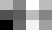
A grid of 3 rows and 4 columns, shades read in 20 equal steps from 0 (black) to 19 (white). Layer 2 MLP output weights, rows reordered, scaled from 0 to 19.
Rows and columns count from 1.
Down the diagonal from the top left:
14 7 18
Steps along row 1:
down up down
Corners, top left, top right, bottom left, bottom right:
14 14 0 12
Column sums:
20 25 51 36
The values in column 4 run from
10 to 14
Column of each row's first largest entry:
3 3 3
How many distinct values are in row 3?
4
